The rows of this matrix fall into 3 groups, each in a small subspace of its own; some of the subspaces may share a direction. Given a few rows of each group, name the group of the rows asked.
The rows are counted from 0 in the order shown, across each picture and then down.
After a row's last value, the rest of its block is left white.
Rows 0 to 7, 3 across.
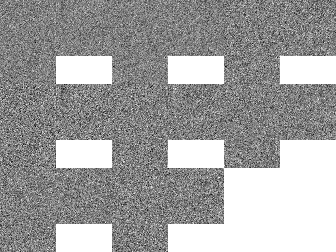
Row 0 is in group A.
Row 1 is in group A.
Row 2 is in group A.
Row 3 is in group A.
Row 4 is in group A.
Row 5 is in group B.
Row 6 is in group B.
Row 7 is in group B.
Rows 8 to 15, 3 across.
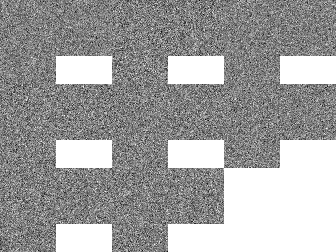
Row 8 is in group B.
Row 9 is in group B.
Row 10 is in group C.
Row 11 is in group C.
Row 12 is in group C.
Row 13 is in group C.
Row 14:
A
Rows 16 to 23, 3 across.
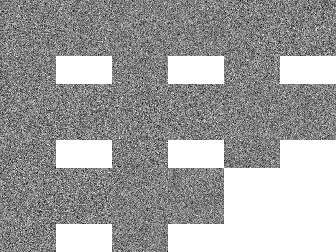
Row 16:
A
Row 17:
A
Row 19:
C
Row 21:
A
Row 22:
C
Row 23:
A
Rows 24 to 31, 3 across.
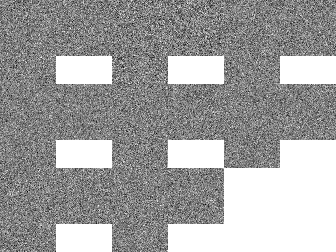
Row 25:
B
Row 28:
A
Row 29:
C
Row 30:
C
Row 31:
B
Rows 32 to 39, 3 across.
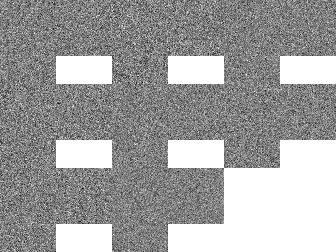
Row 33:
B
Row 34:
C
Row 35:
B
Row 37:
B
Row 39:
A
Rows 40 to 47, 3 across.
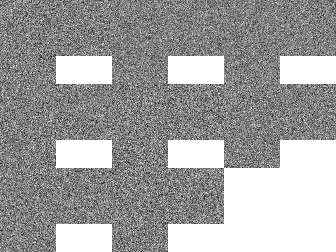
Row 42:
A
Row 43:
B
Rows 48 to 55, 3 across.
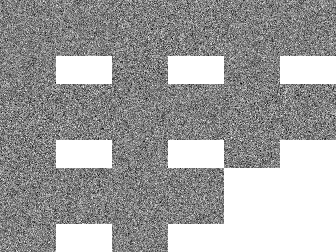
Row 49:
B
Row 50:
B
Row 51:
C
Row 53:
A
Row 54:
C
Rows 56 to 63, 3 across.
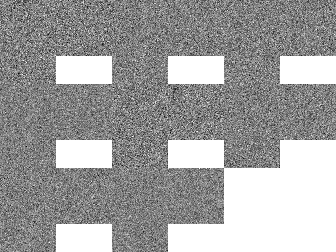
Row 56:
C
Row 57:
C
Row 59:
C
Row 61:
A
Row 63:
B
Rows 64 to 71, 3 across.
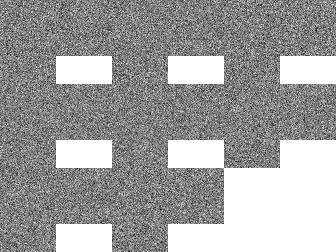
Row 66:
C
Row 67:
B
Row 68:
B
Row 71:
B
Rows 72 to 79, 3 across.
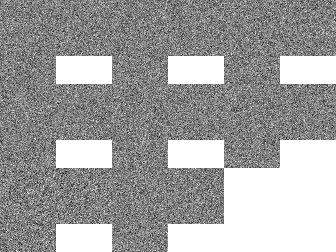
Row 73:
A
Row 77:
C
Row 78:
A
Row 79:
A
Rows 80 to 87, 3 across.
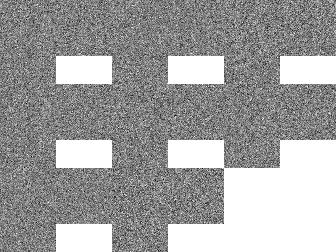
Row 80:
C
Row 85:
C
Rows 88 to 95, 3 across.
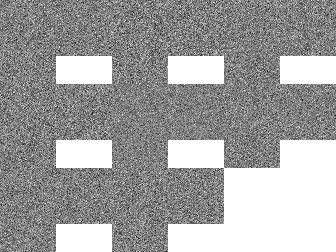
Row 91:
C
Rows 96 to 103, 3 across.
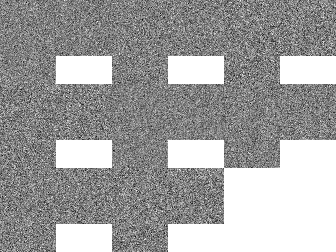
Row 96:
A
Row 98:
C
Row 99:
C
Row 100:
A
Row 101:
C
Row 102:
C
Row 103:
A
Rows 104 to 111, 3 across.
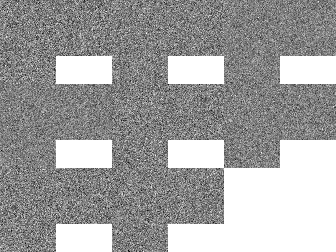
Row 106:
A
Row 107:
A
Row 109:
B
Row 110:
B
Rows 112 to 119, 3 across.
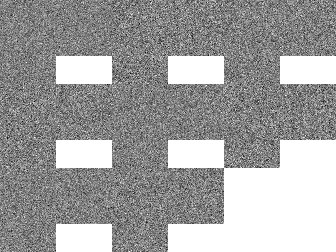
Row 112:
C
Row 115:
A
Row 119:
B
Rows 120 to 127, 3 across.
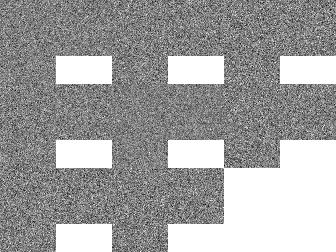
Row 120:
A
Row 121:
B
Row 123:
A
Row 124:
B
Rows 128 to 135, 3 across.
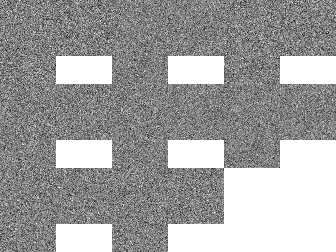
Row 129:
C
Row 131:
C
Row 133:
A
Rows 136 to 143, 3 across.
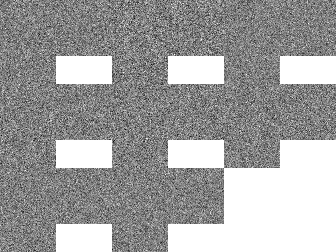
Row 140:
B
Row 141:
C
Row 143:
B
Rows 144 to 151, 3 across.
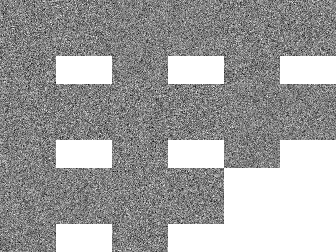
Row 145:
A
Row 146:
A
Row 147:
A
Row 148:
C
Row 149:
C
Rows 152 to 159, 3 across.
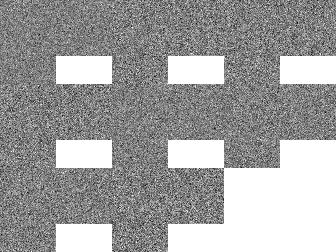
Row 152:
C
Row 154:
B
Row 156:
C
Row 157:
A
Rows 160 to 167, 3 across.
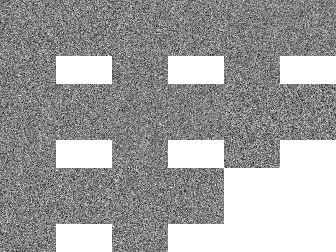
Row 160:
C
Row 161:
A
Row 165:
C
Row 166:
A
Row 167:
B
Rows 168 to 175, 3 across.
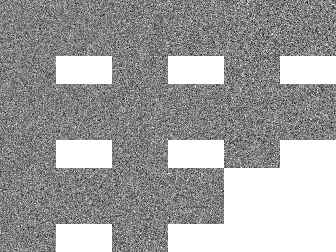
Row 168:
B
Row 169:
C
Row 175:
B
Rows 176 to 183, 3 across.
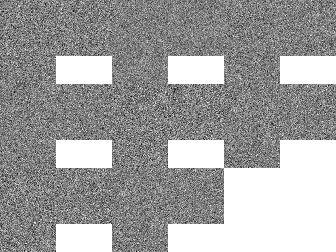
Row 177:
A
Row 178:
B
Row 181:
C
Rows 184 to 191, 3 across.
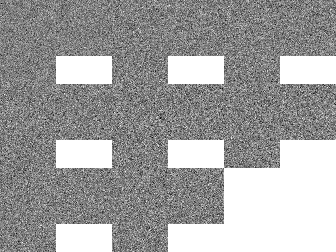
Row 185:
B
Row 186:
B
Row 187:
C
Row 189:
A
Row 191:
A
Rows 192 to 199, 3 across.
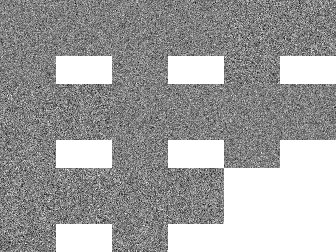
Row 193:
C
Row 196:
C
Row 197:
B
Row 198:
A
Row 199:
B
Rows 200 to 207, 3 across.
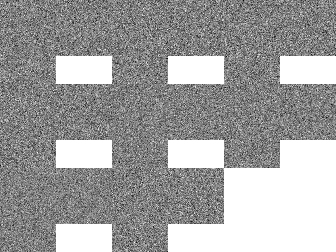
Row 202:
B
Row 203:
B
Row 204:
C
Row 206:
B
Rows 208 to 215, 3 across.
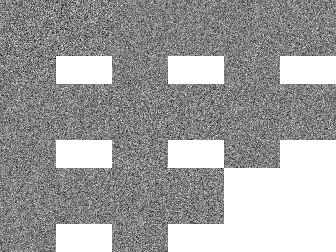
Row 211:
A
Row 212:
A
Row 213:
C
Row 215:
C
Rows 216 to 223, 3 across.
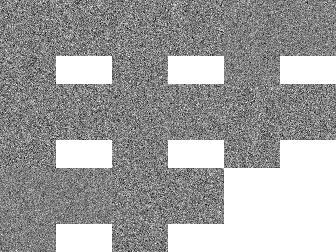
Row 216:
B
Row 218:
C
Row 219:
C
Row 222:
A
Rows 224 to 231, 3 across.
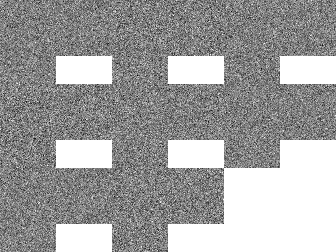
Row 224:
B
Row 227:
B
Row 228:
B
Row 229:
C
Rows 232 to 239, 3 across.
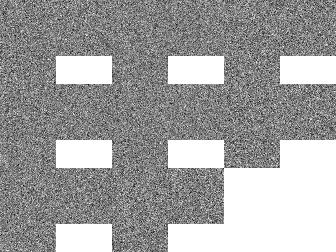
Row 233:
A
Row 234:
C
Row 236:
B
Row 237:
B
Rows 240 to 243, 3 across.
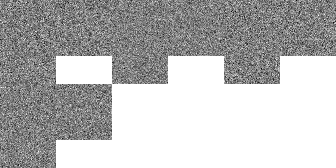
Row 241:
B
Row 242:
B
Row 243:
A
